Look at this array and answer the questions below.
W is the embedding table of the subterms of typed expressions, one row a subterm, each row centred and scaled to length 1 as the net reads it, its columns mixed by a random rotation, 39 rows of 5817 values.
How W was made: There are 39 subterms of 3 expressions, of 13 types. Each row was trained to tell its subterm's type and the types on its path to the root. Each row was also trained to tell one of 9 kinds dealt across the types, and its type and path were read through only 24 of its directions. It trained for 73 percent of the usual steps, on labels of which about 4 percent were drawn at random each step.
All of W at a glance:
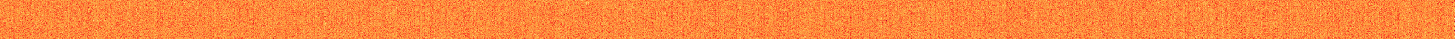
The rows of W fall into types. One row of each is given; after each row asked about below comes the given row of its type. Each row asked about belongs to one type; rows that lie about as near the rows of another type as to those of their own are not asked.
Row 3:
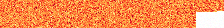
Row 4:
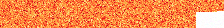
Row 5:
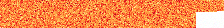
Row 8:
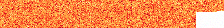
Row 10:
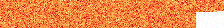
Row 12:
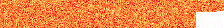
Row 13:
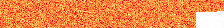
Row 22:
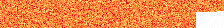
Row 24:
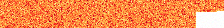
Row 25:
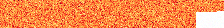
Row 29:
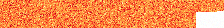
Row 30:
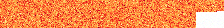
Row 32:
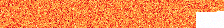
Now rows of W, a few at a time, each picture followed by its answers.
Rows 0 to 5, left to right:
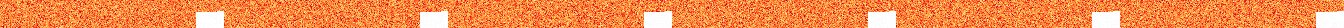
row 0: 5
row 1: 13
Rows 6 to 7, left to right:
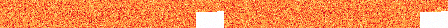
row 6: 25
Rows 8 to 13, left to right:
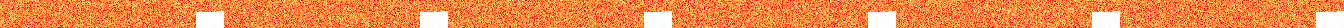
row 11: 29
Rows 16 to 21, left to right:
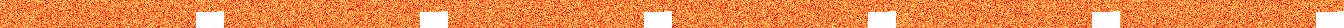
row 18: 32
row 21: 5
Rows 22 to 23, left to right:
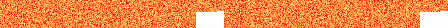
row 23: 32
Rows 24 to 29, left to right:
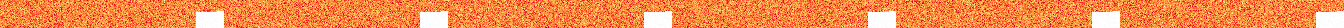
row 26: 30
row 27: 32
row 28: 10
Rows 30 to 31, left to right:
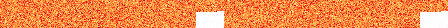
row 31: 10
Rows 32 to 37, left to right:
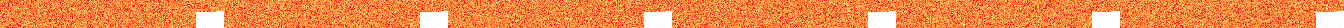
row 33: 29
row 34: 3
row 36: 10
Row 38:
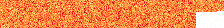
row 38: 25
